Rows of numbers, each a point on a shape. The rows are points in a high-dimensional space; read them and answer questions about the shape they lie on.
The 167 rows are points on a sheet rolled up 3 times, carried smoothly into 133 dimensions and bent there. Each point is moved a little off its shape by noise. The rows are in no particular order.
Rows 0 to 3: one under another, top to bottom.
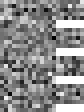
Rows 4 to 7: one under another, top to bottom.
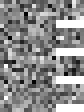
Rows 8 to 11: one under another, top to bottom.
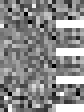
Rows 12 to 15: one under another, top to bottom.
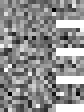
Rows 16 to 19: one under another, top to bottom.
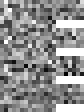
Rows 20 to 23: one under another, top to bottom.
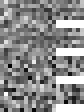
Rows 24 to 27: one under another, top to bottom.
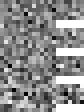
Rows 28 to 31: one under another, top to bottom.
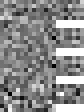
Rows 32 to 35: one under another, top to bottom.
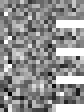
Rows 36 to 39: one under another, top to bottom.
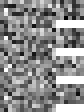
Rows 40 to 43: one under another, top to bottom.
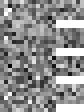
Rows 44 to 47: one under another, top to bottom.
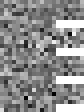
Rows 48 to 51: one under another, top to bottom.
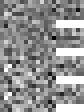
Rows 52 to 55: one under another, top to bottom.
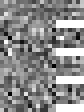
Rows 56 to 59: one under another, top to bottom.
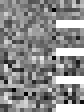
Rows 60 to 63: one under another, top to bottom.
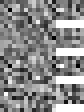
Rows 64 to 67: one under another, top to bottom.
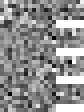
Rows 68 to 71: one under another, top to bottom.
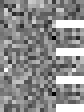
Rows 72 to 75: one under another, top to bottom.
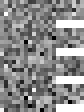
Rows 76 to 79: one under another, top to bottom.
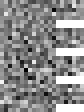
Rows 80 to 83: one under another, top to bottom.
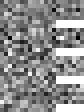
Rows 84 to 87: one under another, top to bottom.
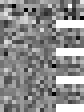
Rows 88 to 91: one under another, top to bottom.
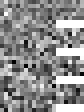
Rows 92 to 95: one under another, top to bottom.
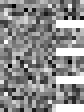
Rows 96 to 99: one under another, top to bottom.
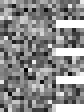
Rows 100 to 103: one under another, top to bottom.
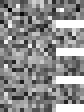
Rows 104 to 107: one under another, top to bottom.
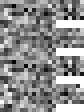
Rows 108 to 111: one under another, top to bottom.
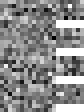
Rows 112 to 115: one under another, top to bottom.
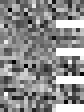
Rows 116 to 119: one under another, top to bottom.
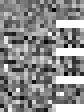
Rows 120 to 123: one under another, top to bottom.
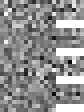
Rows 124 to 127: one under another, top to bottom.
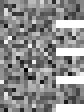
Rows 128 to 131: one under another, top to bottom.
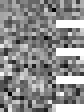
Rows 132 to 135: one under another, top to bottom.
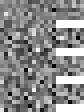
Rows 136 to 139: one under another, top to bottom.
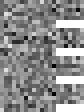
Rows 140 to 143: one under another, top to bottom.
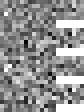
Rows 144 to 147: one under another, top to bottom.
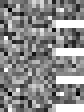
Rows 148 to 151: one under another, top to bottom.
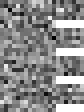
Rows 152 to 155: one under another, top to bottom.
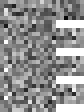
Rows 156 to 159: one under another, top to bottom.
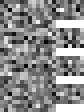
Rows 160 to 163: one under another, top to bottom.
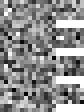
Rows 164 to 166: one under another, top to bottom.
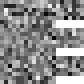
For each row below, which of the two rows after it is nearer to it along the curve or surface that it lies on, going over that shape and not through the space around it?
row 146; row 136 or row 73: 73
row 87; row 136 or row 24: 136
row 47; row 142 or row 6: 142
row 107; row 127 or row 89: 127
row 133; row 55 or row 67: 55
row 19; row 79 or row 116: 79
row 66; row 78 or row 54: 78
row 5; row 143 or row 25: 25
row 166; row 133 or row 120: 133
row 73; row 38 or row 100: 38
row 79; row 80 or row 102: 80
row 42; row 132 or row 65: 65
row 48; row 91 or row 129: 129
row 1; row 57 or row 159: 57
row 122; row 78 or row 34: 78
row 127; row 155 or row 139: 139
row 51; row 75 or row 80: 75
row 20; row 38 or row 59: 38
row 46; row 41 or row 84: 41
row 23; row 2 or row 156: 2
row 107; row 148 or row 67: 67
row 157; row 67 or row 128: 67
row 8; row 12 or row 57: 12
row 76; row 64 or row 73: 73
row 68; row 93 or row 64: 64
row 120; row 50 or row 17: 17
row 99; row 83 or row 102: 102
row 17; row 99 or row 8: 8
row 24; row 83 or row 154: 154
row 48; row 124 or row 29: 29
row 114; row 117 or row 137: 117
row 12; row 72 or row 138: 72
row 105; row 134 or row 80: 80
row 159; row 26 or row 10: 26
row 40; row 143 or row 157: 143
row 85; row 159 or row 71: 71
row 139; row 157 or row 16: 16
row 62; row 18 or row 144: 144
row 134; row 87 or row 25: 25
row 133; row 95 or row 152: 95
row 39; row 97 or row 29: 29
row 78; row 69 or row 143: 143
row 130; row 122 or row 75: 122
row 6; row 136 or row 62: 62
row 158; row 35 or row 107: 107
